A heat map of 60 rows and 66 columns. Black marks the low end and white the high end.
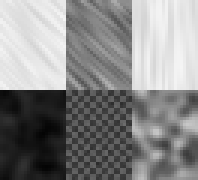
It is made of 2 by 3 panels. Panel 1,1: very high, slanting down to the right, faint in contrast. Panel 1,2: middling, slanting down to the right. Panel 1,3: very high, streaked downward, faint in contrast. Panel 2,1: very low, blotchy, faint in contrast. Panel 2,2: low, checkered. Panel 2,3: middling, blotchy, strong in contrast.
